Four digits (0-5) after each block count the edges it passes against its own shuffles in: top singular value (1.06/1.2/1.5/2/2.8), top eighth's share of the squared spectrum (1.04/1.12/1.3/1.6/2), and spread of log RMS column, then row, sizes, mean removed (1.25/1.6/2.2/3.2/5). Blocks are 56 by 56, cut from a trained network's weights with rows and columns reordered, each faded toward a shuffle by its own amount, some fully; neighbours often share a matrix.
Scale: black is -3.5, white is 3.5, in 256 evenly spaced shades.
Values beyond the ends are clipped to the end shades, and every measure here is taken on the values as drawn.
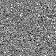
2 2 0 1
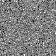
2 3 1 1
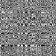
4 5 2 3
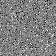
0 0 0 0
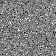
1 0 0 0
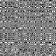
4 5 2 4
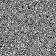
1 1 0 0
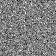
0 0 0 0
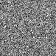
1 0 0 0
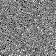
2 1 0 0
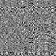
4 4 2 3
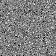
1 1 0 0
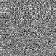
3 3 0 2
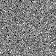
0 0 0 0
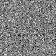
2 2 0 0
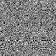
3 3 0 2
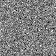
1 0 0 0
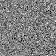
2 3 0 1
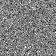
0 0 0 0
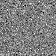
2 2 0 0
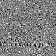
3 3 0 2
